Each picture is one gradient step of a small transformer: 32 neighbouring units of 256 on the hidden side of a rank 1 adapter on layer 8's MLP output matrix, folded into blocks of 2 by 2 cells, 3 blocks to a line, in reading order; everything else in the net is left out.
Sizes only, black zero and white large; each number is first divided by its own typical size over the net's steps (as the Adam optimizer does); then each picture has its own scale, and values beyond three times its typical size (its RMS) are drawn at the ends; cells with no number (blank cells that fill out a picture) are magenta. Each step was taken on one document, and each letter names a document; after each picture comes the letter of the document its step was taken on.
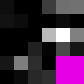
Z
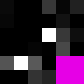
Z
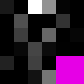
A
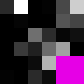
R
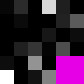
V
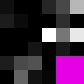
Z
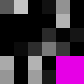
V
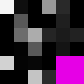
A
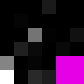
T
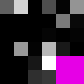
R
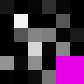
A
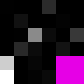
T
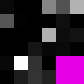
Z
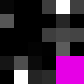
Z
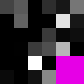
R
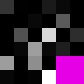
A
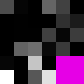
V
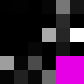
Z
